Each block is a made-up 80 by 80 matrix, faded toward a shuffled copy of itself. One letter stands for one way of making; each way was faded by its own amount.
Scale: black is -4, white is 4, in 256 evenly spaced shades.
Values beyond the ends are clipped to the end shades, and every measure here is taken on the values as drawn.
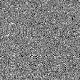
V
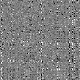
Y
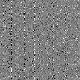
Y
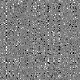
Y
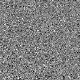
V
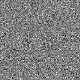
V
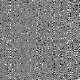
Y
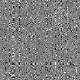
Y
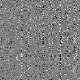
Y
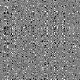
Y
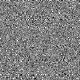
V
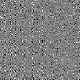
Y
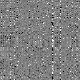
Y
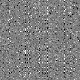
Y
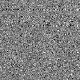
V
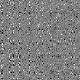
Y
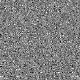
V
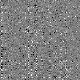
Y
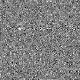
V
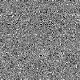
V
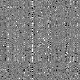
Y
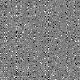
Y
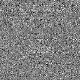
V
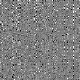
Y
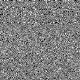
V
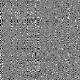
Y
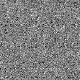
V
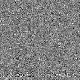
V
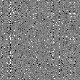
Y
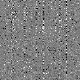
Y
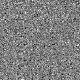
V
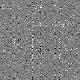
Y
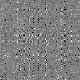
Y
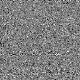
V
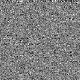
V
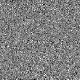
V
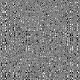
Y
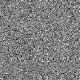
V
